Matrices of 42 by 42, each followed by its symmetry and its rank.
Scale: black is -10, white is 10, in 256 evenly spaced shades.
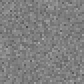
symmetric, full rank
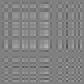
symmetric, rank one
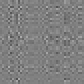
neither, rank three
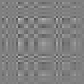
symmetric, rank one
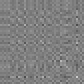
symmetric, rank three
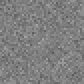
symmetric, full rank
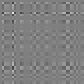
symmetric, rank one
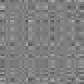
neither, rank two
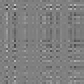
neither, rank two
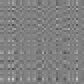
neither, rank two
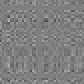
neither, rank three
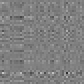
neither, rank three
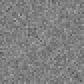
symmetric, full rank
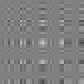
symmetric, rank one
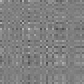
symmetric, rank three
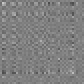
symmetric, rank three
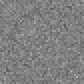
symmetric, full rank
